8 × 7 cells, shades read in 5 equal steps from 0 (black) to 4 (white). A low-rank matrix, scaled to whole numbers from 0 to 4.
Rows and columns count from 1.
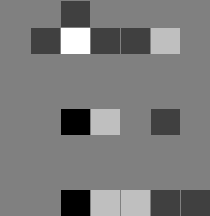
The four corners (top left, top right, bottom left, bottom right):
2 2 2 1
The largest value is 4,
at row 2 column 3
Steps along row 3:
same same same same same same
